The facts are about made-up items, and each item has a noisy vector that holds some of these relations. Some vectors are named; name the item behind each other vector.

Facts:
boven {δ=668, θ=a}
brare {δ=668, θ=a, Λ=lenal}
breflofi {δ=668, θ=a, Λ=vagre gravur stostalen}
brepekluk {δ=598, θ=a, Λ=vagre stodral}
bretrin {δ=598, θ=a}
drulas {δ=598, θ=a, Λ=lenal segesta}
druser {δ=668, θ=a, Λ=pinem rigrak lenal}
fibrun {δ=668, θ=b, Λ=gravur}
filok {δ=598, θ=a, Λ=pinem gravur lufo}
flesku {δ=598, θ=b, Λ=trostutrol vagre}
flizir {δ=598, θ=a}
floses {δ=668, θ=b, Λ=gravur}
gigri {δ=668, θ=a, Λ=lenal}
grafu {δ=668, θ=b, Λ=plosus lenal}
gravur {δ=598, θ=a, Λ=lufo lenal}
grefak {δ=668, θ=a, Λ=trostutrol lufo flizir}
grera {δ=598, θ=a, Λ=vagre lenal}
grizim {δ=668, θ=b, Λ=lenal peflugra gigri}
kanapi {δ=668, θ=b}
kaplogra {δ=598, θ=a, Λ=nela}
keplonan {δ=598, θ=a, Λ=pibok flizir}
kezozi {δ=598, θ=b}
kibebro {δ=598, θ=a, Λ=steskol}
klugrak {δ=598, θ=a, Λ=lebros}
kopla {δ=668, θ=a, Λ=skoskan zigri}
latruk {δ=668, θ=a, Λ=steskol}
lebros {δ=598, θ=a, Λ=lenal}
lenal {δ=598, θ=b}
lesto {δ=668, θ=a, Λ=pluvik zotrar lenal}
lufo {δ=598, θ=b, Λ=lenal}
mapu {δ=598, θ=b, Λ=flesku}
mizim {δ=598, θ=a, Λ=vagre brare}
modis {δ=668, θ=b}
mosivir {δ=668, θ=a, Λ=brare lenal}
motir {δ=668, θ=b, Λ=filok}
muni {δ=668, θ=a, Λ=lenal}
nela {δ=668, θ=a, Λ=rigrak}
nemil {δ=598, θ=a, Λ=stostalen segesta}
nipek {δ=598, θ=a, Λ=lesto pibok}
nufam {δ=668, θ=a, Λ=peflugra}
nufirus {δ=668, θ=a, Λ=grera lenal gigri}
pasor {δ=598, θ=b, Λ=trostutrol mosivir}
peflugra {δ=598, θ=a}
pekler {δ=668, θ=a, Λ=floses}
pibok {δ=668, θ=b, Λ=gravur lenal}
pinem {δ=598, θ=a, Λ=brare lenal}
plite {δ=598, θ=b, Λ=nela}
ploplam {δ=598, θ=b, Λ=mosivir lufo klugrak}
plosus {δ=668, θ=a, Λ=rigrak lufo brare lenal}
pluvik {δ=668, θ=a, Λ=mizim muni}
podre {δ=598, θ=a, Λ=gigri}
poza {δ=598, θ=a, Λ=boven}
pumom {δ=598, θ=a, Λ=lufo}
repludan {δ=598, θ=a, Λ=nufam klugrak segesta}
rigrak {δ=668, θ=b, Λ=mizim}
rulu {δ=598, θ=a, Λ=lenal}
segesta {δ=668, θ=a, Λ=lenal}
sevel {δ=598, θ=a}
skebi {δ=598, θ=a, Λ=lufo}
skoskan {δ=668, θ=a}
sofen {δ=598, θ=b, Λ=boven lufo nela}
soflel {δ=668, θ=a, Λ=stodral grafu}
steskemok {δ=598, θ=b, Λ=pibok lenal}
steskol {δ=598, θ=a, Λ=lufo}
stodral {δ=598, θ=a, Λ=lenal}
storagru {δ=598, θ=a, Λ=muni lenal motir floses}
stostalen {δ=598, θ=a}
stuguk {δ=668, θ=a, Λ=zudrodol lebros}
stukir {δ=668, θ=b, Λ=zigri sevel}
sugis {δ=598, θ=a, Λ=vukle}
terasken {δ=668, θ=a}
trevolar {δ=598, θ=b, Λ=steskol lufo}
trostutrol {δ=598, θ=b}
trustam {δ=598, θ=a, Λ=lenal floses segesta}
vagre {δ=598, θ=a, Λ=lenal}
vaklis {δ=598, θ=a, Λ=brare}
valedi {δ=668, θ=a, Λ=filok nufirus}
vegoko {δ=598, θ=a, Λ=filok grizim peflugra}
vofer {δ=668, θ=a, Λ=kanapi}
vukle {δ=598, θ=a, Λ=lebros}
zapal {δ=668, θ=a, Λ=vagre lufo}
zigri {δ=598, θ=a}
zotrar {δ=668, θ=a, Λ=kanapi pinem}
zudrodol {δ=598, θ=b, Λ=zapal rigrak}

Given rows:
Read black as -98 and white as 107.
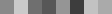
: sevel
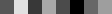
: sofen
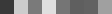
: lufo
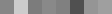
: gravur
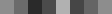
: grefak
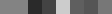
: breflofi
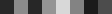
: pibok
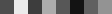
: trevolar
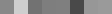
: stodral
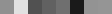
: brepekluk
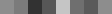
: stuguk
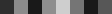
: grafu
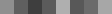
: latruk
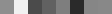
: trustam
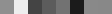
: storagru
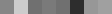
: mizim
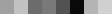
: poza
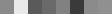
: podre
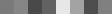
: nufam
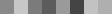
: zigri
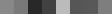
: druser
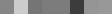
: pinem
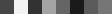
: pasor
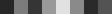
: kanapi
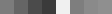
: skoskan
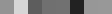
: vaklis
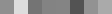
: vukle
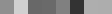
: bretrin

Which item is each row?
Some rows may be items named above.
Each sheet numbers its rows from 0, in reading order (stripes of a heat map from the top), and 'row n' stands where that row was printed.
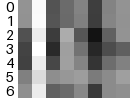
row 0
repludan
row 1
repludan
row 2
trevolar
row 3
steskemok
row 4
kezozi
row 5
peflugra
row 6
podre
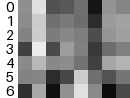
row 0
nipek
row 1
mizim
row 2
gravur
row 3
kezozi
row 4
flizir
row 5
valedi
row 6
grizim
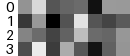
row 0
keplonan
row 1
stukir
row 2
zapal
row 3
trevolar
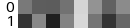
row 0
brare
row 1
modis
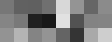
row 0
brare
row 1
kopla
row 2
steskol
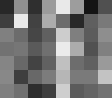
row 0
floses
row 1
flesku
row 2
mosivir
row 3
segesta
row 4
zapal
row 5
boven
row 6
vofer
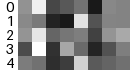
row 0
storagru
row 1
kopla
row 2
sugis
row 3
ploplam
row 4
vofer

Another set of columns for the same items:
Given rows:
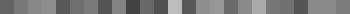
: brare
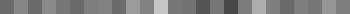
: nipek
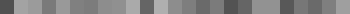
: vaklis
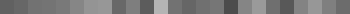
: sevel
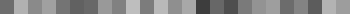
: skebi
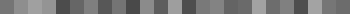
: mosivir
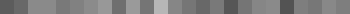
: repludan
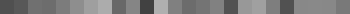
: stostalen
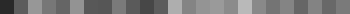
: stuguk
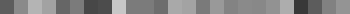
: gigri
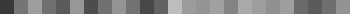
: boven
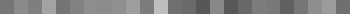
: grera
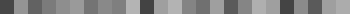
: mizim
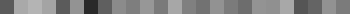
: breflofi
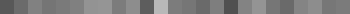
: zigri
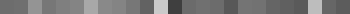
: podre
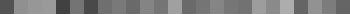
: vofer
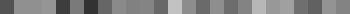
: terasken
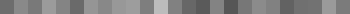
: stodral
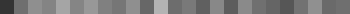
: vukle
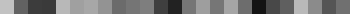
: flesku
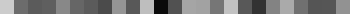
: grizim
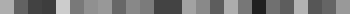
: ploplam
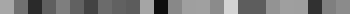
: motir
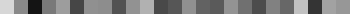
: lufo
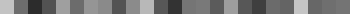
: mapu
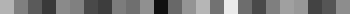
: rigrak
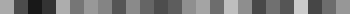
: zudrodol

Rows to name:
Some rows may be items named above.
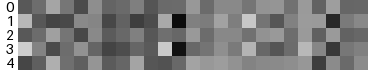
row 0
skoskan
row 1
floses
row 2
skoskan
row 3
pibok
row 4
nufam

